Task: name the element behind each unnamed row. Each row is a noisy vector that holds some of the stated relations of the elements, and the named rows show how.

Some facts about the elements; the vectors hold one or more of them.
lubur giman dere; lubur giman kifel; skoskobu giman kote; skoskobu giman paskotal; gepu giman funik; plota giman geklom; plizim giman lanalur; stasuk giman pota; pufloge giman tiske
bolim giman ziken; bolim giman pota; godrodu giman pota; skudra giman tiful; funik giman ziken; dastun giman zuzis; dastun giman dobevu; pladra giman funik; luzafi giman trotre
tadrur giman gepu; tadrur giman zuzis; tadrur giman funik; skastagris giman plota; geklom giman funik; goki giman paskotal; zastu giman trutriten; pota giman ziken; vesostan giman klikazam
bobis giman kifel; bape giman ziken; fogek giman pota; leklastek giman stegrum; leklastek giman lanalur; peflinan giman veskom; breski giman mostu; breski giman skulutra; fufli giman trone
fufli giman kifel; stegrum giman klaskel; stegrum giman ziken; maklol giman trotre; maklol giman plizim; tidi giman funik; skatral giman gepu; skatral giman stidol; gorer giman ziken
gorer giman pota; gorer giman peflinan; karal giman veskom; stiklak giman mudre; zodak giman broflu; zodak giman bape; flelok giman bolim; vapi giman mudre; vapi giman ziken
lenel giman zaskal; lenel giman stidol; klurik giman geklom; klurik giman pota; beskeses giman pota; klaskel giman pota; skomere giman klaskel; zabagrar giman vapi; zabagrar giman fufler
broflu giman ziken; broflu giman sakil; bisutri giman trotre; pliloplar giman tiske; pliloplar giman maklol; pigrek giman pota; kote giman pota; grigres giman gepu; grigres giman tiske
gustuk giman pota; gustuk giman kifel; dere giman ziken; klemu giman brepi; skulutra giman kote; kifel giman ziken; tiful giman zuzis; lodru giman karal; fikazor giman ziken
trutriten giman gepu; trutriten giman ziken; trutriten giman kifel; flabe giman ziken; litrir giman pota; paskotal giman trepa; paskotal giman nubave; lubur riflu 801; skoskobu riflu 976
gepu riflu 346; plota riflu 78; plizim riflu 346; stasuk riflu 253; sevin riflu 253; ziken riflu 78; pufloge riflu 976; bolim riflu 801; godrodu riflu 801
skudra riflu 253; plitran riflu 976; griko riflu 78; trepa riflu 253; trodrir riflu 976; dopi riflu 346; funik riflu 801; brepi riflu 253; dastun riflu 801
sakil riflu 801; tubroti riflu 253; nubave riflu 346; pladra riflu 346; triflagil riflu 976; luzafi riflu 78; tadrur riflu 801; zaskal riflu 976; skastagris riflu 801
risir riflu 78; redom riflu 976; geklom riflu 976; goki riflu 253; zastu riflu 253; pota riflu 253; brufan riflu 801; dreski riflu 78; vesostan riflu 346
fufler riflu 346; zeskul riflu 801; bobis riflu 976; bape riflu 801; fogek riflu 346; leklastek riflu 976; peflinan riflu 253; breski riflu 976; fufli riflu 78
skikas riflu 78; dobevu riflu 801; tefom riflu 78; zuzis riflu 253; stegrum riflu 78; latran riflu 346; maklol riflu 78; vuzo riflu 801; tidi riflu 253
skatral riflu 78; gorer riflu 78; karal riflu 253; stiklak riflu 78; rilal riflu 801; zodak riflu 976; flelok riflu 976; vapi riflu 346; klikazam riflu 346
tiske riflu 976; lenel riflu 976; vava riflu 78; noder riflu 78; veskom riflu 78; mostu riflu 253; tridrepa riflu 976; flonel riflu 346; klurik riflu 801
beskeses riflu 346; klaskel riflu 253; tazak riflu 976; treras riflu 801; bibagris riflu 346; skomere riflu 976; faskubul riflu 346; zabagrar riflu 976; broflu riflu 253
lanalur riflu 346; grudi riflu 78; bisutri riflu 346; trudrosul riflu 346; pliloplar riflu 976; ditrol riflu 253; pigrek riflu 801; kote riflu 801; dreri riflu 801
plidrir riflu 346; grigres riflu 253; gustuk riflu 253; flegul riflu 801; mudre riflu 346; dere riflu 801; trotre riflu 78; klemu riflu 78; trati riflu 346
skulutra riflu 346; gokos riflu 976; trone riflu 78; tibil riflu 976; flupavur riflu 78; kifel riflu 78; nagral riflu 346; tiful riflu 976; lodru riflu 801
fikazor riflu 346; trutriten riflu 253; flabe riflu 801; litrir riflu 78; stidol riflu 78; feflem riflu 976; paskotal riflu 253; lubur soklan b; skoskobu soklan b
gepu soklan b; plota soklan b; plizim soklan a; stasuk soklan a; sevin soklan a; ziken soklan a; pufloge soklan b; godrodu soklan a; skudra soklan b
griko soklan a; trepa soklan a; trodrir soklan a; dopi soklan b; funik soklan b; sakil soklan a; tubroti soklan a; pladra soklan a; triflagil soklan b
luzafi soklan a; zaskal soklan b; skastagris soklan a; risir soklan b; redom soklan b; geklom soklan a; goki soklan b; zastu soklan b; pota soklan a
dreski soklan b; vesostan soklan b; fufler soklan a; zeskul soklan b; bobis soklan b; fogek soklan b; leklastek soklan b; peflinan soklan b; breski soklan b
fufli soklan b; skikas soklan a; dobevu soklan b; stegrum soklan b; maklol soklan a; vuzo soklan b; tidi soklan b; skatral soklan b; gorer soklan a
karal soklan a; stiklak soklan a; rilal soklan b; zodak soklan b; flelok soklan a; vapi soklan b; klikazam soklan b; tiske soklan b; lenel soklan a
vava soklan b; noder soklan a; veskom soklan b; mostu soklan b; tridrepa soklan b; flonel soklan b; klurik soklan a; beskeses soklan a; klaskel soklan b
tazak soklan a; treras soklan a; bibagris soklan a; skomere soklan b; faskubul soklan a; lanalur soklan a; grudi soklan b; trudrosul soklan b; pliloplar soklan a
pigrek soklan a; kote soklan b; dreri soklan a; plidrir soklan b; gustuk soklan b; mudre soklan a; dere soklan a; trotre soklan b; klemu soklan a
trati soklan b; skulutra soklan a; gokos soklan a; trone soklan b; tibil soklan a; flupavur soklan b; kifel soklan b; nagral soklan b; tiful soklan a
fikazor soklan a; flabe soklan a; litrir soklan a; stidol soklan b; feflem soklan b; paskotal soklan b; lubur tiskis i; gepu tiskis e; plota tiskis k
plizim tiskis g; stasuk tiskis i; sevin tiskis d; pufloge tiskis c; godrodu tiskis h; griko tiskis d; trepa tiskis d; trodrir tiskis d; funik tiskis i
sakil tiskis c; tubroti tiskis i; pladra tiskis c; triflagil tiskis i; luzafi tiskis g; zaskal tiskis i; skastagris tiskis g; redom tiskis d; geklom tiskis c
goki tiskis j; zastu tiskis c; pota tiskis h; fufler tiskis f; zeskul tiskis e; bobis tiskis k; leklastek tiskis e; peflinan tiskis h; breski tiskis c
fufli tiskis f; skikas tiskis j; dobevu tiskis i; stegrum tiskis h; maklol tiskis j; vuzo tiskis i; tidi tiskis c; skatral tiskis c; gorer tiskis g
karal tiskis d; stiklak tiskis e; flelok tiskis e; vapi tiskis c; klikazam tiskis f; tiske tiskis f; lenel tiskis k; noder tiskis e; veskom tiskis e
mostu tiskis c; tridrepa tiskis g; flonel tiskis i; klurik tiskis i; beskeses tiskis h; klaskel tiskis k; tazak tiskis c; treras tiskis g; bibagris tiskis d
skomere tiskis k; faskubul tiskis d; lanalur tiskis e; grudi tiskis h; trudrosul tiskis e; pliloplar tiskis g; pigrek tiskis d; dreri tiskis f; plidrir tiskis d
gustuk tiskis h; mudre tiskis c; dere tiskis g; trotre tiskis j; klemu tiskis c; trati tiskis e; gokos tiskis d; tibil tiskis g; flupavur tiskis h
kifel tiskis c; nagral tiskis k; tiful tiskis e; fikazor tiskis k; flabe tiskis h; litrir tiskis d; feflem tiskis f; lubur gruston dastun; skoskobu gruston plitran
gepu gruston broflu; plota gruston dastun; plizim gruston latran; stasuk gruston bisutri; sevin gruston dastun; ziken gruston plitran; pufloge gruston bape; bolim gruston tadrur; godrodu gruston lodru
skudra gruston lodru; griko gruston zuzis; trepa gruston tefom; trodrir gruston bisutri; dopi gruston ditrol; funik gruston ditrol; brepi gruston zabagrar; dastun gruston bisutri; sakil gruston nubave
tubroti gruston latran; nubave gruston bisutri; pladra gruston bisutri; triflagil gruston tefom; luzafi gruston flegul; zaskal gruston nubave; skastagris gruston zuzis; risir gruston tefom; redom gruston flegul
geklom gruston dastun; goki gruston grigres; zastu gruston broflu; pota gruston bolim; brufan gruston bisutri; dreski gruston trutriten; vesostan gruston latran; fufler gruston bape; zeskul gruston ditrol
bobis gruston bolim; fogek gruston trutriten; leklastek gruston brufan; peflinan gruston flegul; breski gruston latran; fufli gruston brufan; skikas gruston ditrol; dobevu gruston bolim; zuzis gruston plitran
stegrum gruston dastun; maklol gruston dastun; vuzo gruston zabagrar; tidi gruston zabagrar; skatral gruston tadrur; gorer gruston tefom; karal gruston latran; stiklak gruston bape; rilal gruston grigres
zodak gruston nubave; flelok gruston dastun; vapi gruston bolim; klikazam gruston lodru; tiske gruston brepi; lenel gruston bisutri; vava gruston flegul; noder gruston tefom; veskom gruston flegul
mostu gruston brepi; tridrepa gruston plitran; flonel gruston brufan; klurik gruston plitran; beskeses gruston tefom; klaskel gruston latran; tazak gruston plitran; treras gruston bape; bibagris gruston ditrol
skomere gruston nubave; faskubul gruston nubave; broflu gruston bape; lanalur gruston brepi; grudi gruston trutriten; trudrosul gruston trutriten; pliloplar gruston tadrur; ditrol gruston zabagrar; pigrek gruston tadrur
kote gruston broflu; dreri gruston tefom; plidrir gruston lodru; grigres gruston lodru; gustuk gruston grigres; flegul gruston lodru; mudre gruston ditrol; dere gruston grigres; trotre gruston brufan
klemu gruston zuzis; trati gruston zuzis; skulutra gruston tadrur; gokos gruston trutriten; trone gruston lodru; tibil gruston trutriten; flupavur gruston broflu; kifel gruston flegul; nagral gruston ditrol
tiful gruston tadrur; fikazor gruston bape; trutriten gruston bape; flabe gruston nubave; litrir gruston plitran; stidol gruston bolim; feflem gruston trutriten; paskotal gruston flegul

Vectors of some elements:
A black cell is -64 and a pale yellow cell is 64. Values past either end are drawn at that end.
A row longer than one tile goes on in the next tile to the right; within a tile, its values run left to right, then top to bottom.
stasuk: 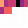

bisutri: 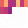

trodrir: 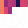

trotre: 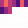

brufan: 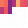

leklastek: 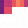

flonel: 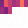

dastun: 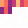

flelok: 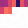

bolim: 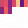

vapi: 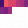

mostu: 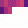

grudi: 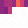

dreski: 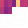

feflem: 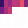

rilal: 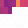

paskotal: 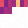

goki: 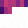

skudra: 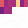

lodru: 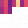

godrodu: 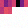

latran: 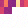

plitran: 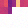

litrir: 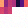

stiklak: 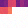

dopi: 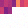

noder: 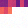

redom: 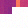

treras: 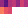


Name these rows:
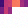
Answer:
funik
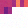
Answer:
vesostan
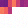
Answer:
dere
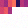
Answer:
flabe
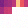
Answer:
tridrepa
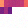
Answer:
skomere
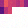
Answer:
fufli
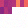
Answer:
skoskobu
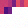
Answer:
nagral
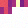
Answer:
grigres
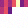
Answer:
bape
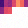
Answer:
zeskul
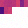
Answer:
gustuk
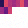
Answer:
klikazam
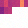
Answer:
zaskal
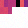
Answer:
sakil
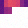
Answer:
kifel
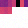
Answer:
dreri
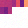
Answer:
fogek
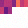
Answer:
plidrir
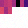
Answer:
skikas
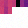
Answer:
klemu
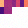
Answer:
klaskel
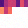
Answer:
lanalur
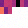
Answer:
mudre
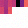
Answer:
beskeses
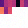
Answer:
fufler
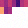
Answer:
bibagris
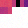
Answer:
maklol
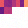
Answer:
kote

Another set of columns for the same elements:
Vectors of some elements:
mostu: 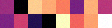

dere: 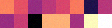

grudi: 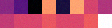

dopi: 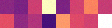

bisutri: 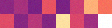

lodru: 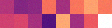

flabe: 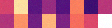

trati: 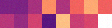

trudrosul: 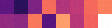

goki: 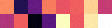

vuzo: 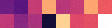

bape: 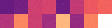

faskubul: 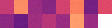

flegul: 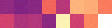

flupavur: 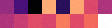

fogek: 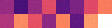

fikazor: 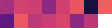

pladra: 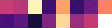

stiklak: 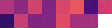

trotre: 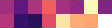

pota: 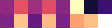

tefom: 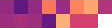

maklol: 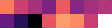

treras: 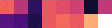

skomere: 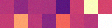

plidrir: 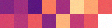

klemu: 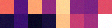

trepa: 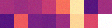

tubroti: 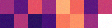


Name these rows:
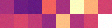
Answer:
redom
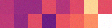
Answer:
nubave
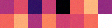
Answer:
stegrum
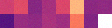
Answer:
trodrir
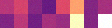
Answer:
sevin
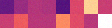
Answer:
plota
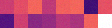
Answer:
skulutra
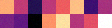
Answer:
luzafi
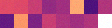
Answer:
litrir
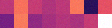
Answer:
pigrek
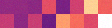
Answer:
brufan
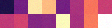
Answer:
funik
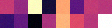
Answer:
geklom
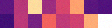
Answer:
ziken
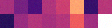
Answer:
gokos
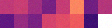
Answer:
lenel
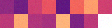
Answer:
bobis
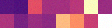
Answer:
zaskal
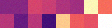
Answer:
flonel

